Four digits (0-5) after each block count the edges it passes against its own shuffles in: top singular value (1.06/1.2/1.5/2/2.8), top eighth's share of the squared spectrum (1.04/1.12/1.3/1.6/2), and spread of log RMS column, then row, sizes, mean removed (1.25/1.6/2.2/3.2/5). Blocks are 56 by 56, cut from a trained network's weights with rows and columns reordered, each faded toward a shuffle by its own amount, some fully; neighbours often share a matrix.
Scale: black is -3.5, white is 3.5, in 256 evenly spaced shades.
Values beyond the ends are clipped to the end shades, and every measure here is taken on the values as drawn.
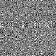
3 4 2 2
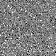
2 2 0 0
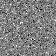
0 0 0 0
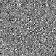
3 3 1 1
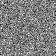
1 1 0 0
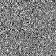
3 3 0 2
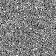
1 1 0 0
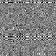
4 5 0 3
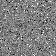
1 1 0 0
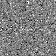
2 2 0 1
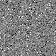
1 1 0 0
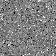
1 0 0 0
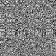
4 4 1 2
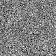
0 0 0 0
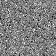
0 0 0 0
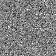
2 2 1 1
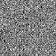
3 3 1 1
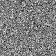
1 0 0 0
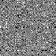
3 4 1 2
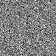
0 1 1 0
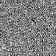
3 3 1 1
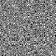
3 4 2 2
